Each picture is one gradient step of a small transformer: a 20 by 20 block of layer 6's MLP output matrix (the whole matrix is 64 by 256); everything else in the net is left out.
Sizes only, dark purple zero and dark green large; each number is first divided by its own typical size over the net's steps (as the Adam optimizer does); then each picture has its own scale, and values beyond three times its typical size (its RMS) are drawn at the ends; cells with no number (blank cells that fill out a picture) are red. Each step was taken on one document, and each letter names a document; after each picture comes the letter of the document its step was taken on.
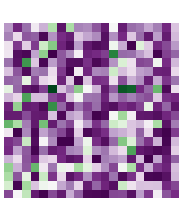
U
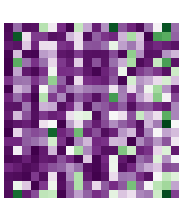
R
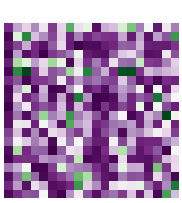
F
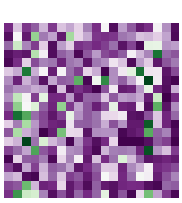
F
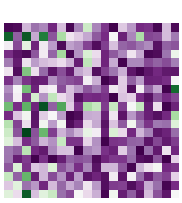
U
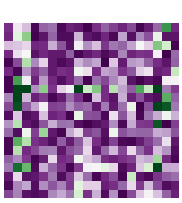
F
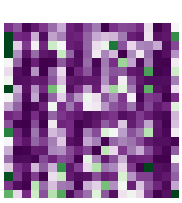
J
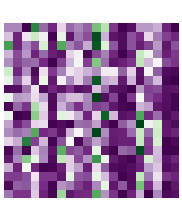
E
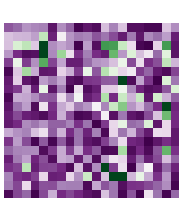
F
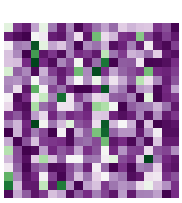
E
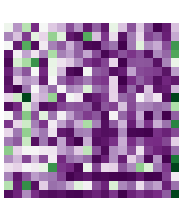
U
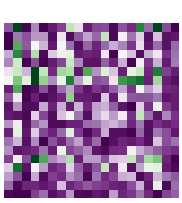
E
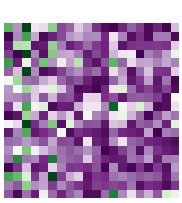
U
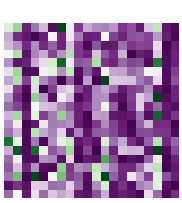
E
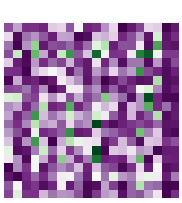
E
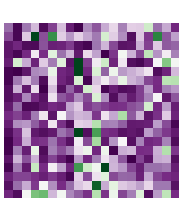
F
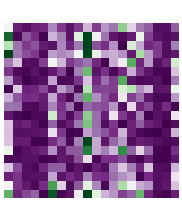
J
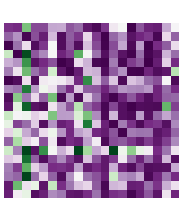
U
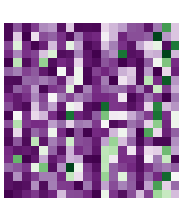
F
